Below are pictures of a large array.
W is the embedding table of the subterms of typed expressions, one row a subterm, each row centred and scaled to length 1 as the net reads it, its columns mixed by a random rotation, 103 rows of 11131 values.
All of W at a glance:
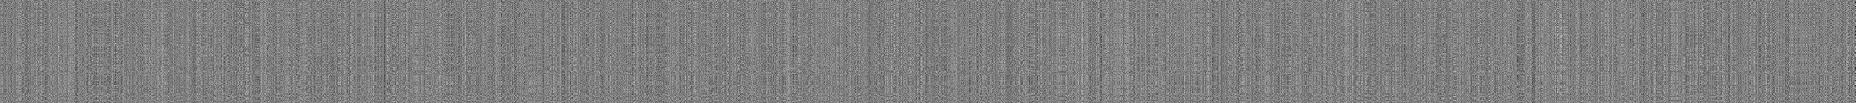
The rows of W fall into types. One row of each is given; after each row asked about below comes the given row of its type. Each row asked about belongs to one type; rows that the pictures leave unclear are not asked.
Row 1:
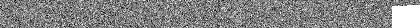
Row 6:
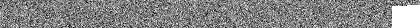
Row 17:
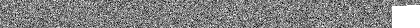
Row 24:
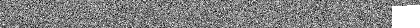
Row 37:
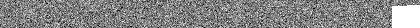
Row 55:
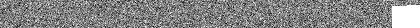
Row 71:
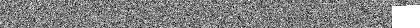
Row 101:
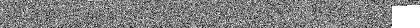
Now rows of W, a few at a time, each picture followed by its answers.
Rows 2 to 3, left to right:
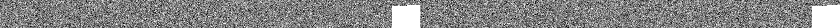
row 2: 6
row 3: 24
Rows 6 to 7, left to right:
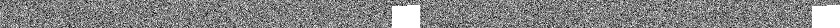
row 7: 24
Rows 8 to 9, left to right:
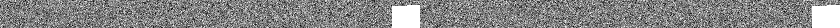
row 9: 55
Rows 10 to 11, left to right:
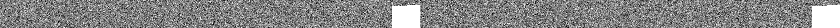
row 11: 24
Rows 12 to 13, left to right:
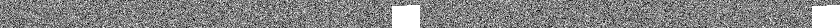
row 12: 55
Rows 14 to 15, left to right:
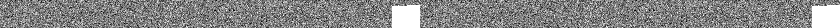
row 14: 37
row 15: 37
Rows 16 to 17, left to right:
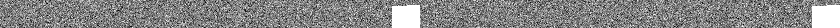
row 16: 37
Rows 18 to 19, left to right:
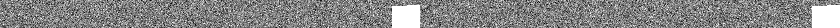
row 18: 24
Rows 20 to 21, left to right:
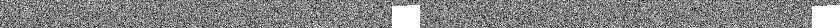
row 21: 1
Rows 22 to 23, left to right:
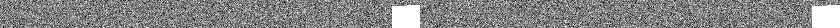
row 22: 55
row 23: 55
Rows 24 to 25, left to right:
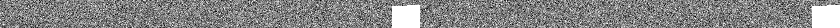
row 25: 55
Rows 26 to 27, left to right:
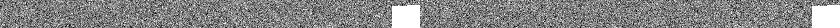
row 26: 6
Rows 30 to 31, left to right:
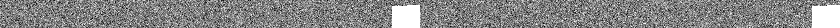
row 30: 1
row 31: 6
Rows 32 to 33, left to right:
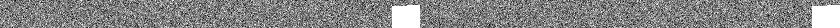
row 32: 1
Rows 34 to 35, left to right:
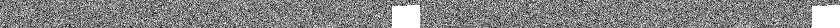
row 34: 6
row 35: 17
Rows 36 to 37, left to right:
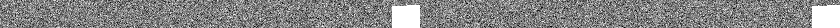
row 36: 17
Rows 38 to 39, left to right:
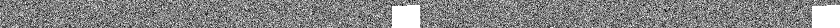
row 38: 6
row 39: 17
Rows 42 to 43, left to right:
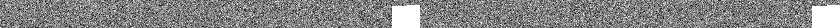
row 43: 6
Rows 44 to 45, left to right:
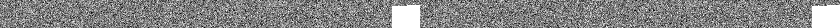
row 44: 37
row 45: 37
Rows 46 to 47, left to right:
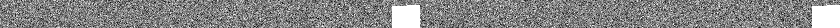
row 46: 17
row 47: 17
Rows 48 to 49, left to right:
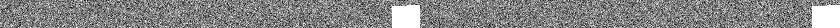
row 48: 55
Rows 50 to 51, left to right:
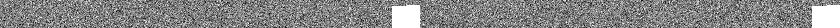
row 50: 37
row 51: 24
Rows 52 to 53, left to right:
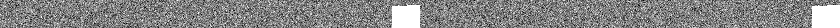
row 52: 37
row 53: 1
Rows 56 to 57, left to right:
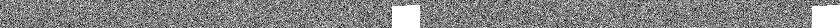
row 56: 17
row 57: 1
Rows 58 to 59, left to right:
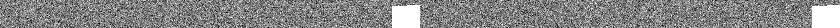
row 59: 1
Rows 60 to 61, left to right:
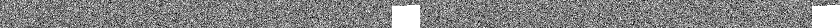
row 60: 17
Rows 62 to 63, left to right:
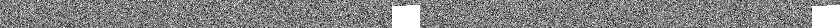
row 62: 71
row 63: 24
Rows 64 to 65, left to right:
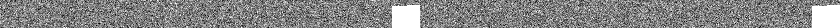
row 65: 17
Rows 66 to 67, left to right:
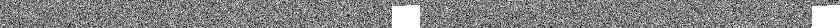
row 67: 101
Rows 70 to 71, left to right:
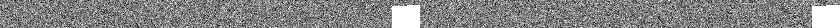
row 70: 1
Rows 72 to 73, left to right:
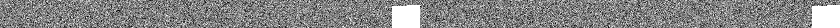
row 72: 37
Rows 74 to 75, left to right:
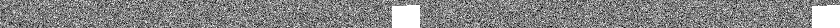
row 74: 55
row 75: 37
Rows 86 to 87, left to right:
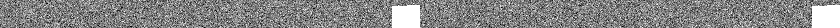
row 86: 37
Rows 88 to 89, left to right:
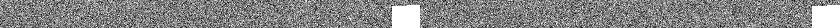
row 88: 101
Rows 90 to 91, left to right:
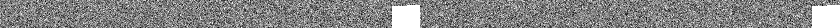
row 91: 6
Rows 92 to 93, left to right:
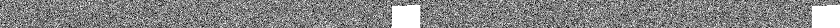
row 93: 24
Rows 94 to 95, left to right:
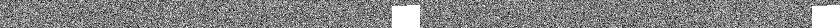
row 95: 101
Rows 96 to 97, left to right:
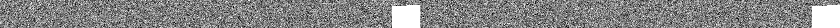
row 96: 71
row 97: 24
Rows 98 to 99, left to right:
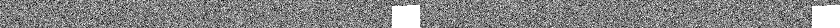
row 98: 1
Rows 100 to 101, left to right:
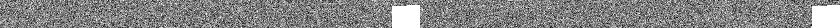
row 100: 71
